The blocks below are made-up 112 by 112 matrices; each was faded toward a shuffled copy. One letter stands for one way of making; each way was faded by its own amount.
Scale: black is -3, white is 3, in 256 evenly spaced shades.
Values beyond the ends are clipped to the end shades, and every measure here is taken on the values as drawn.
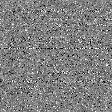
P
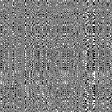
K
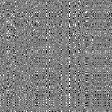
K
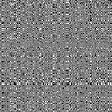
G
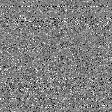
P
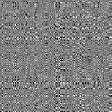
G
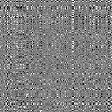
G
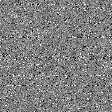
P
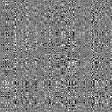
K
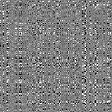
K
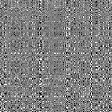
K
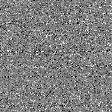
P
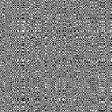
G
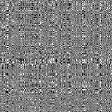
K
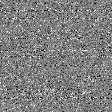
P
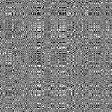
G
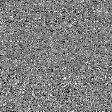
P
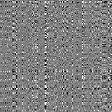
K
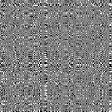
G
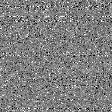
P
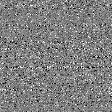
P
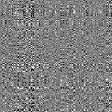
K
